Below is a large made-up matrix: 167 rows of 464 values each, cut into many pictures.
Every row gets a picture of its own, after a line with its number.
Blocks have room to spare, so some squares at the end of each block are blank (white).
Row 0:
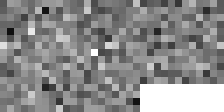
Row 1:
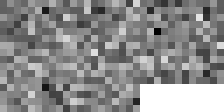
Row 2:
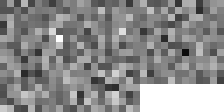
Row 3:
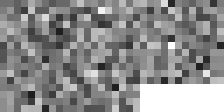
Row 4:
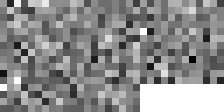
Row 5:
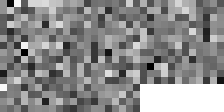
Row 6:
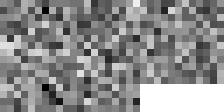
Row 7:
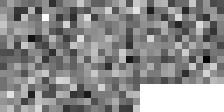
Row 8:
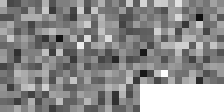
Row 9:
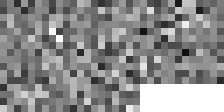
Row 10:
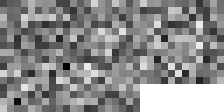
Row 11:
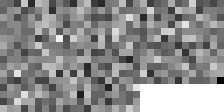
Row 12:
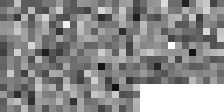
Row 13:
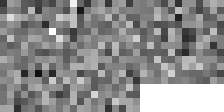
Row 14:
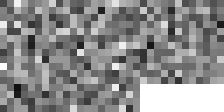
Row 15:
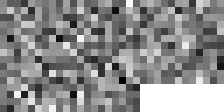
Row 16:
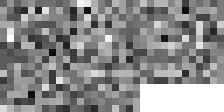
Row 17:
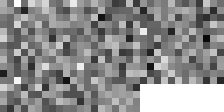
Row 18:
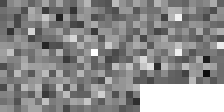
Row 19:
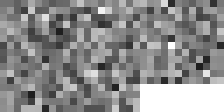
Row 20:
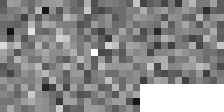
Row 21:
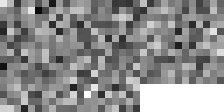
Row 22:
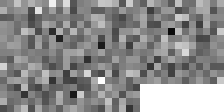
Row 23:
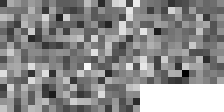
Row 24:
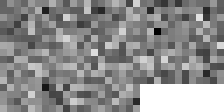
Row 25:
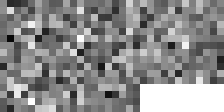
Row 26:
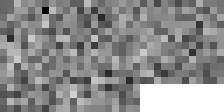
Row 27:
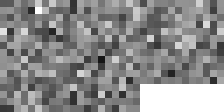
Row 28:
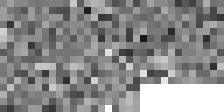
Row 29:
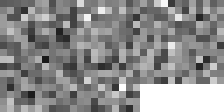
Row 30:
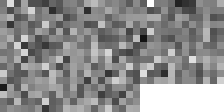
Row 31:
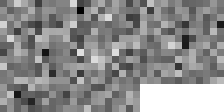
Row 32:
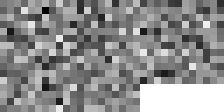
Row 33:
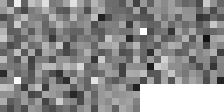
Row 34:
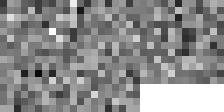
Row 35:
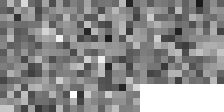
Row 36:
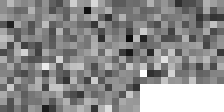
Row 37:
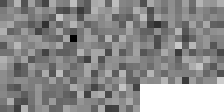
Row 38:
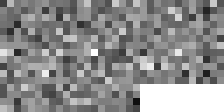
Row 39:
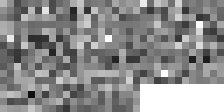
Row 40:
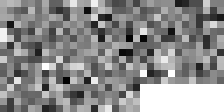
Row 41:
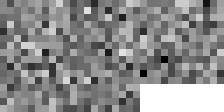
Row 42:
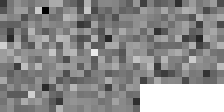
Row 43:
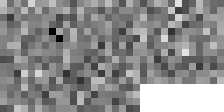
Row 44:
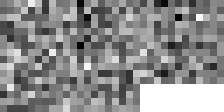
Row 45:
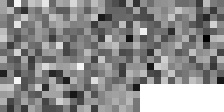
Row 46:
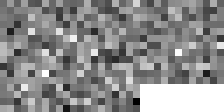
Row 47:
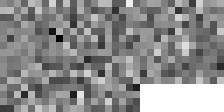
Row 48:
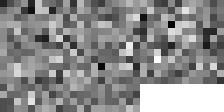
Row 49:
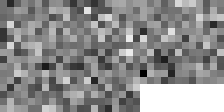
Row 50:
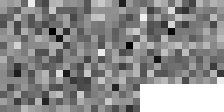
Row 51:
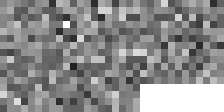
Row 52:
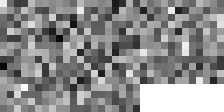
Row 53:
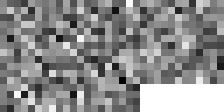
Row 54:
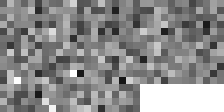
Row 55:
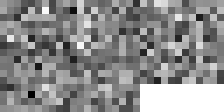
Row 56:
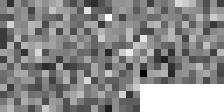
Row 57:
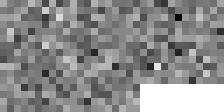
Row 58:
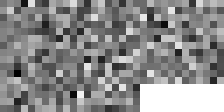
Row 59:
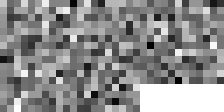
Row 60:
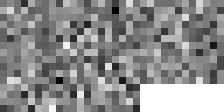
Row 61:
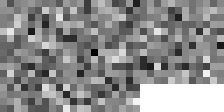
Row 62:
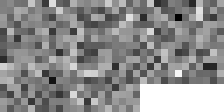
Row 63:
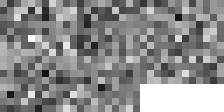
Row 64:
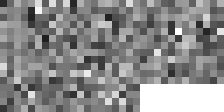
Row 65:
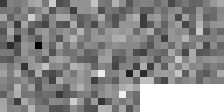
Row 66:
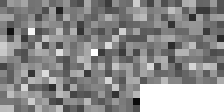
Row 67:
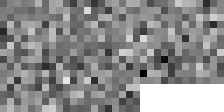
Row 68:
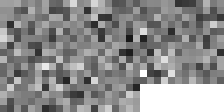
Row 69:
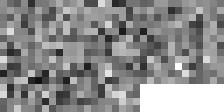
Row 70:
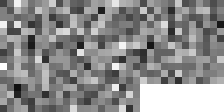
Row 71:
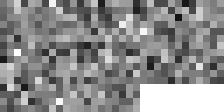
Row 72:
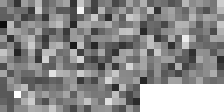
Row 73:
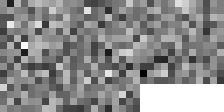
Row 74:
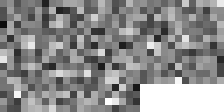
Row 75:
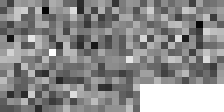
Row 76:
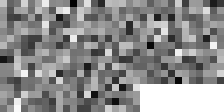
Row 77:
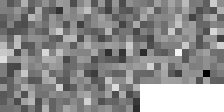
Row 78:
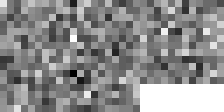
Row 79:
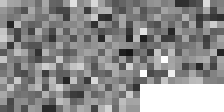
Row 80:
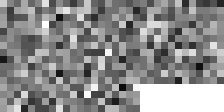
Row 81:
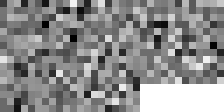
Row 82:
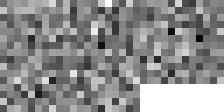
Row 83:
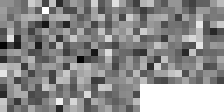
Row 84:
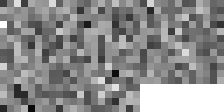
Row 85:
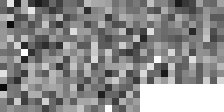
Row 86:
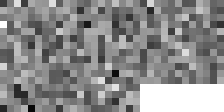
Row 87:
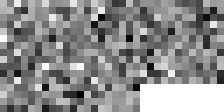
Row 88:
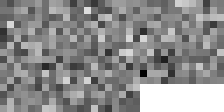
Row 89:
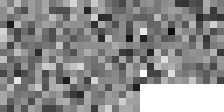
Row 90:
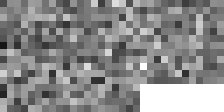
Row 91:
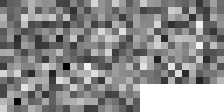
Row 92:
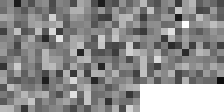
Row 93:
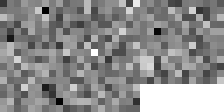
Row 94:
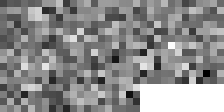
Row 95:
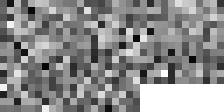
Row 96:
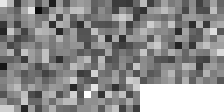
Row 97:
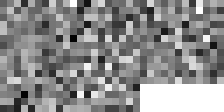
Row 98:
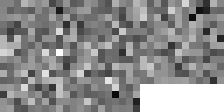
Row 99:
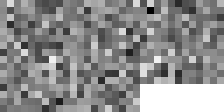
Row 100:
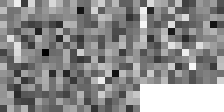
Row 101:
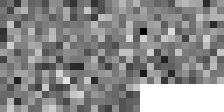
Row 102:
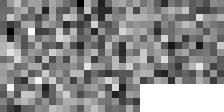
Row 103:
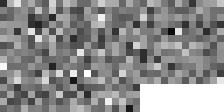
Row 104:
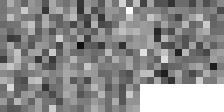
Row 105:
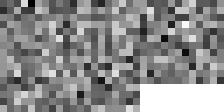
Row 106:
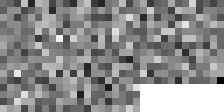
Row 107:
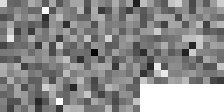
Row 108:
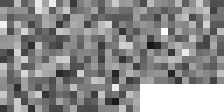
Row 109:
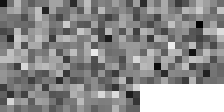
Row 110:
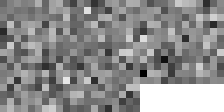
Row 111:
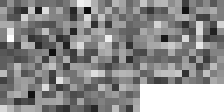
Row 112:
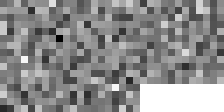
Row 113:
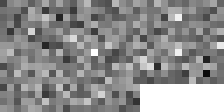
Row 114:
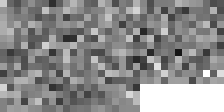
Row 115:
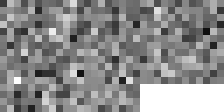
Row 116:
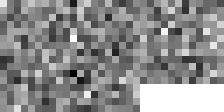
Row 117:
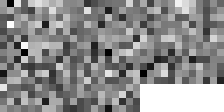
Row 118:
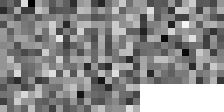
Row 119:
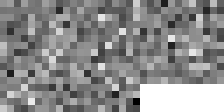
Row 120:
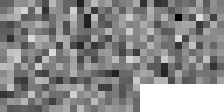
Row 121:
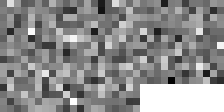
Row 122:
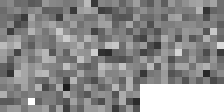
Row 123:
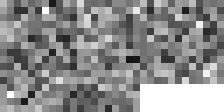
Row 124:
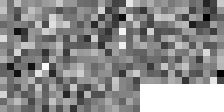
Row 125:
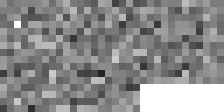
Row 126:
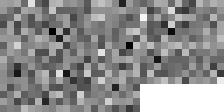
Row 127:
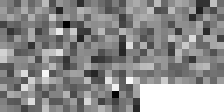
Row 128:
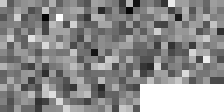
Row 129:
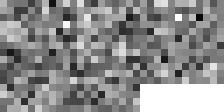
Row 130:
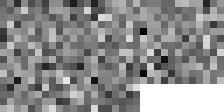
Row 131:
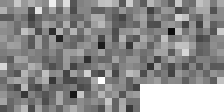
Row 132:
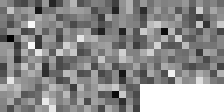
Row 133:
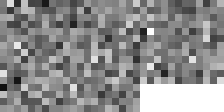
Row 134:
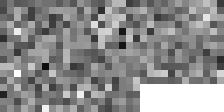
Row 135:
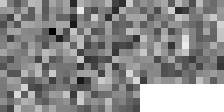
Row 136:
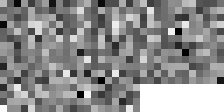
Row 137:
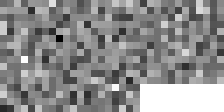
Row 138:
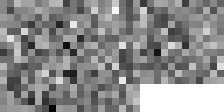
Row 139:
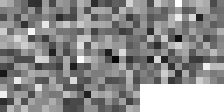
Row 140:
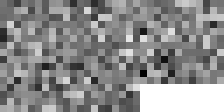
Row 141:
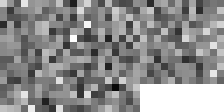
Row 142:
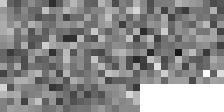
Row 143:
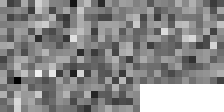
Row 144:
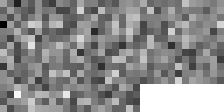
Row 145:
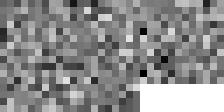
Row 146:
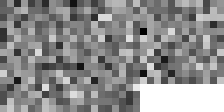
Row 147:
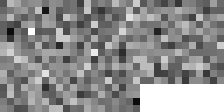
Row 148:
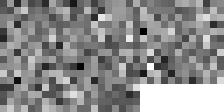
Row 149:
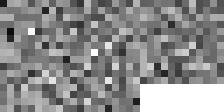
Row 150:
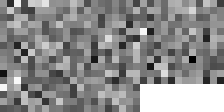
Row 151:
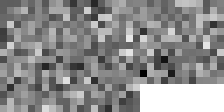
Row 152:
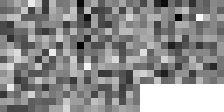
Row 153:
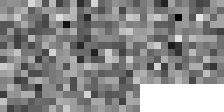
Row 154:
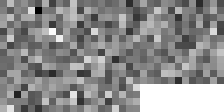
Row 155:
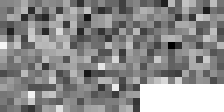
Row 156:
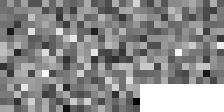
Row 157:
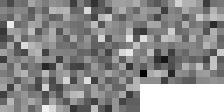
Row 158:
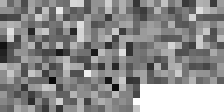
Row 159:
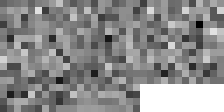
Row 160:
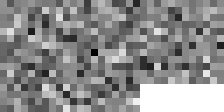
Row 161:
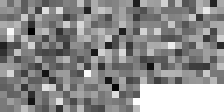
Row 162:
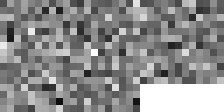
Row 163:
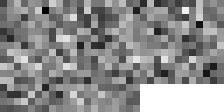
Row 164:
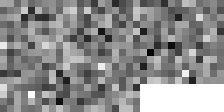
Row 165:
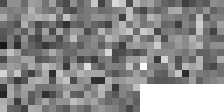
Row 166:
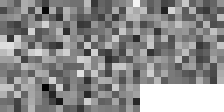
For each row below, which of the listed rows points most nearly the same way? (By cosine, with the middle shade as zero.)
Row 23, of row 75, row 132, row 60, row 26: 26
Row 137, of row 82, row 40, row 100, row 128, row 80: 100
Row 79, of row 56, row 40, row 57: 40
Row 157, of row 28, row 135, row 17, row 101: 101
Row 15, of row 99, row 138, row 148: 148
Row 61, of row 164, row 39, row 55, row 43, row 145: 164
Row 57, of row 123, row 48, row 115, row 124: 115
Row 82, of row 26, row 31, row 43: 43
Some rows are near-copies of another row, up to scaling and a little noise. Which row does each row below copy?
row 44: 152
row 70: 14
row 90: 165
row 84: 86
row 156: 46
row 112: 137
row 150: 4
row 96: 21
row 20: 0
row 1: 24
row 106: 11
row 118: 105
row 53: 15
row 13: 34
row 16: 111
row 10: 91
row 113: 18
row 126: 50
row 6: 166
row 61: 160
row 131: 22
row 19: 3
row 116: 78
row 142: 114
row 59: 76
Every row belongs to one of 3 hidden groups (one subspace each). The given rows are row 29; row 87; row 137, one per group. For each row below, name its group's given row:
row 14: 137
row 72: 137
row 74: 137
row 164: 29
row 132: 137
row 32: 29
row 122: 29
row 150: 87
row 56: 87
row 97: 137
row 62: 29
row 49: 87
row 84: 137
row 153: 29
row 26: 29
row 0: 29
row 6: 29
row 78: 137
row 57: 29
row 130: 87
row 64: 137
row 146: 87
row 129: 29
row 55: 29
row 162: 29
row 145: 87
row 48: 137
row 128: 29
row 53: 137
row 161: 29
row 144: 137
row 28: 87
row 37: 137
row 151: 87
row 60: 137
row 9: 137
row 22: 137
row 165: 29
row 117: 87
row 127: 29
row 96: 137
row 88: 87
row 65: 29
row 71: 29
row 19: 29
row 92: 137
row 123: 29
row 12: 29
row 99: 87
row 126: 137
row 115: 137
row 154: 137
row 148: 87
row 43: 137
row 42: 29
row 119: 29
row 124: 87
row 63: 29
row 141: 137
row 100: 137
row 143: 137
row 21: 137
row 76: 137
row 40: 87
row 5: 87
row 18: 29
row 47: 137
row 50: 137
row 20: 29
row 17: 87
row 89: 87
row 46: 29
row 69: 29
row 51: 29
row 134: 87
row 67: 87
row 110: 87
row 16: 29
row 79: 87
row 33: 87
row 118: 137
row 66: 29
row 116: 137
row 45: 87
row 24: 29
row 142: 29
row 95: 87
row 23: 29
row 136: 137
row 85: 87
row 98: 29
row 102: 29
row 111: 29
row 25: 137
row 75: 29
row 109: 29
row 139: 29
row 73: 87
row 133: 87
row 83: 29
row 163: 29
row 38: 29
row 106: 137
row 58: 137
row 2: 137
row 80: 137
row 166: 29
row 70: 137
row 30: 87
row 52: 137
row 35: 137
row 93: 29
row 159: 29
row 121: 29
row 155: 29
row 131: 137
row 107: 29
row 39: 29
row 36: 87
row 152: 29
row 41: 87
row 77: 29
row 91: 29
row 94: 29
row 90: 29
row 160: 29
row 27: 137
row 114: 29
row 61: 29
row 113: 29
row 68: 87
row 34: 137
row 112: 137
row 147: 29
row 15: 137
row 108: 137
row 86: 137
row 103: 137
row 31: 137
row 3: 29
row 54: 137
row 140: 87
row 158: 29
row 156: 29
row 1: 29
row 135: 137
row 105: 137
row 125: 29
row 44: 29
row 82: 137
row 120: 29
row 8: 29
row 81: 137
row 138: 137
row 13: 137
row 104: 29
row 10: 29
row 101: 87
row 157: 87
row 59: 137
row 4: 87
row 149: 29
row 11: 137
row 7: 29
